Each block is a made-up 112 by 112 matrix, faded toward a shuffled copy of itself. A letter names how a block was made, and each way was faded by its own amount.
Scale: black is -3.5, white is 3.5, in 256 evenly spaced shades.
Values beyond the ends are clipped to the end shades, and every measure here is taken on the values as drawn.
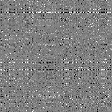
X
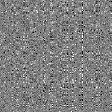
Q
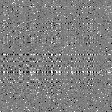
X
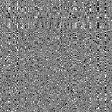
Q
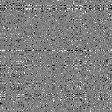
X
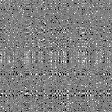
X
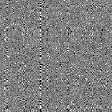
Q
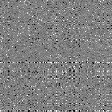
X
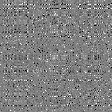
X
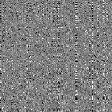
Q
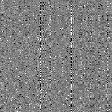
Q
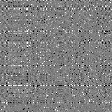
X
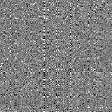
Q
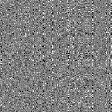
Q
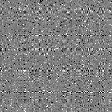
X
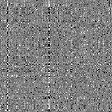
Q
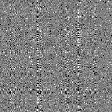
Q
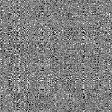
Q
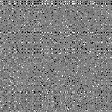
X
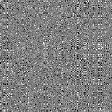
Q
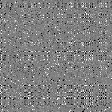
X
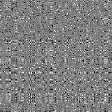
X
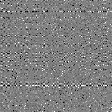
X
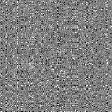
Q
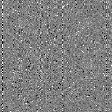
Q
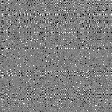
X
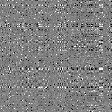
X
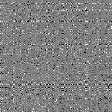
X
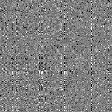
Q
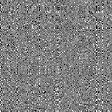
Q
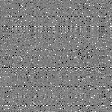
X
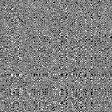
Q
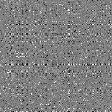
X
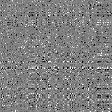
X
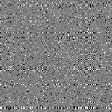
X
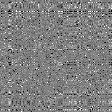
X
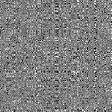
Q
